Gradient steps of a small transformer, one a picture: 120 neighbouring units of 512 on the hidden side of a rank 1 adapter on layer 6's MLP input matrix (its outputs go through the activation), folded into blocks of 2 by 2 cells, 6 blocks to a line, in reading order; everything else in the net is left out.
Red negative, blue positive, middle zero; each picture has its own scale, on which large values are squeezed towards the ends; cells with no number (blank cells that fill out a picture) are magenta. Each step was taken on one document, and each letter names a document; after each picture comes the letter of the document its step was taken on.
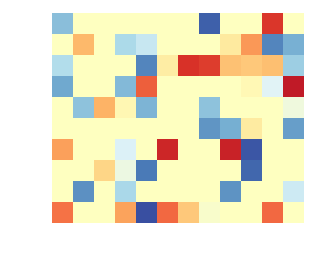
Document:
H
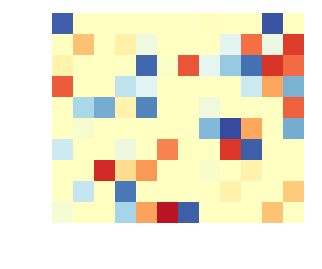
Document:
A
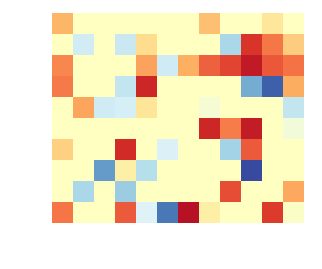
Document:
H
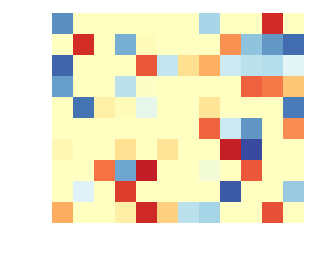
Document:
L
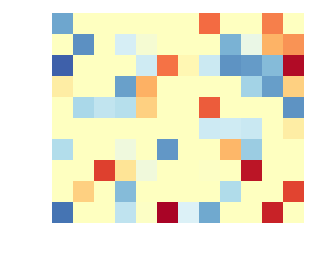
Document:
L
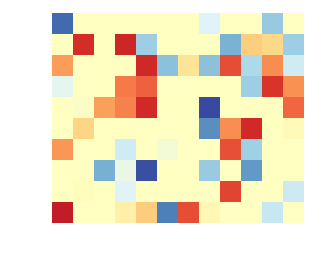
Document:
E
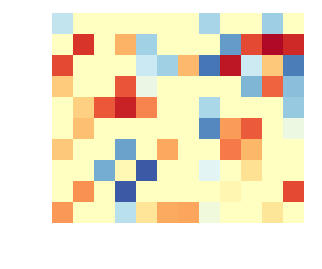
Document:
E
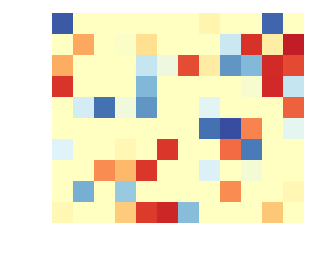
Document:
A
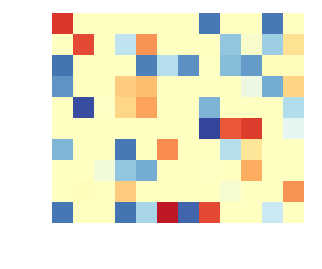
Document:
L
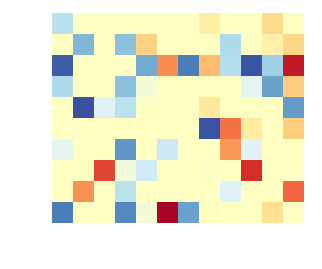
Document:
L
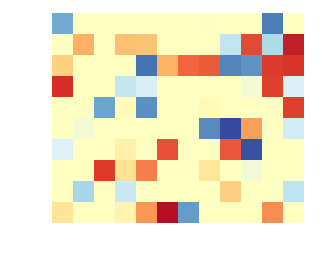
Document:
A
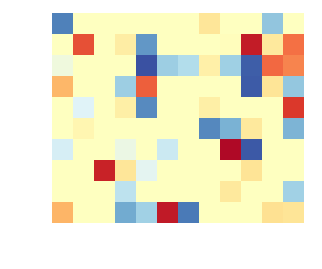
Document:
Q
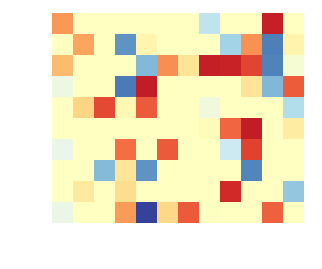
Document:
H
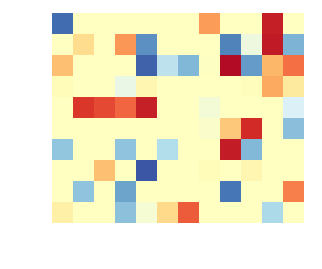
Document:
E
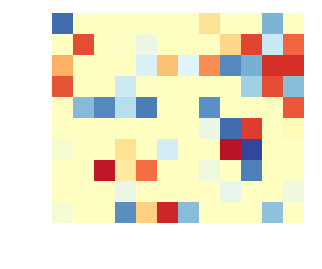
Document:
A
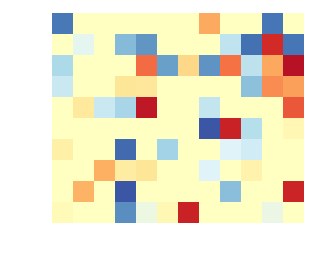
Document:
E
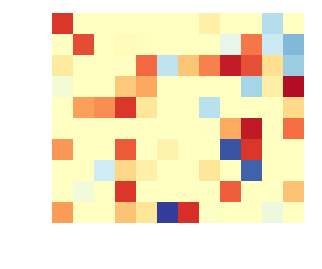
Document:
H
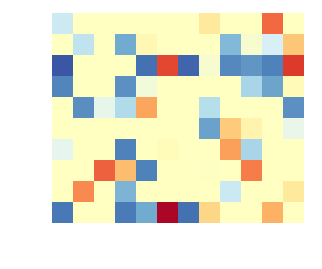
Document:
L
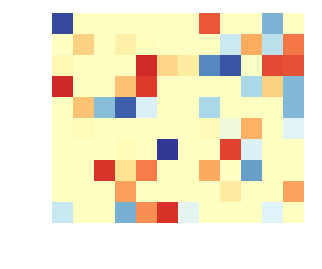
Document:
Q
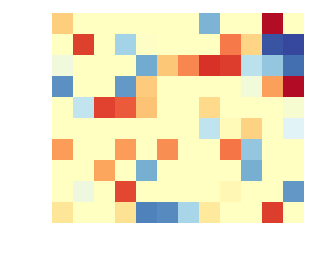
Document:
H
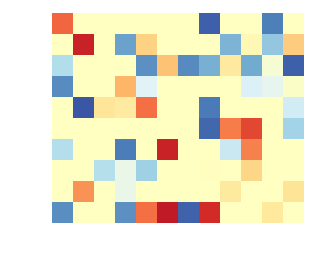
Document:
L
